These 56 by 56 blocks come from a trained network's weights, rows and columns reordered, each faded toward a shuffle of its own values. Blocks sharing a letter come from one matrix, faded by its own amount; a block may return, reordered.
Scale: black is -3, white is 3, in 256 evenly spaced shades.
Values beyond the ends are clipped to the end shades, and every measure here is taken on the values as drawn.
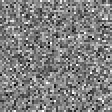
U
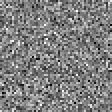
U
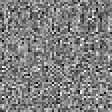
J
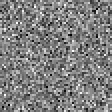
U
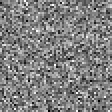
U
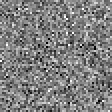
U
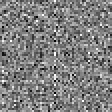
J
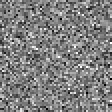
U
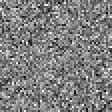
U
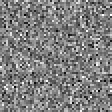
U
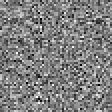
J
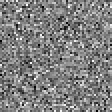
U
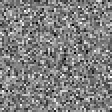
U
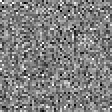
J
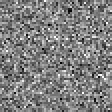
U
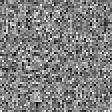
J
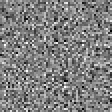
J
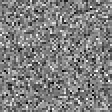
U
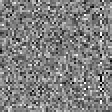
J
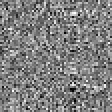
J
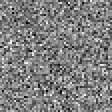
U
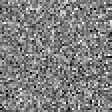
U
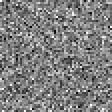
U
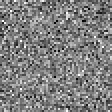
U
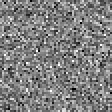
U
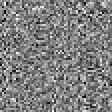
J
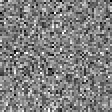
J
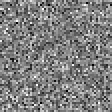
U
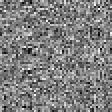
J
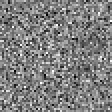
U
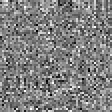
J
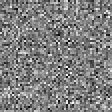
J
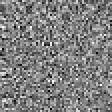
J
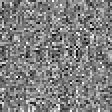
J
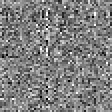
J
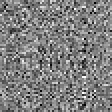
J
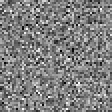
J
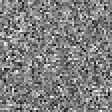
U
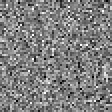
U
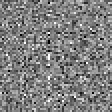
J
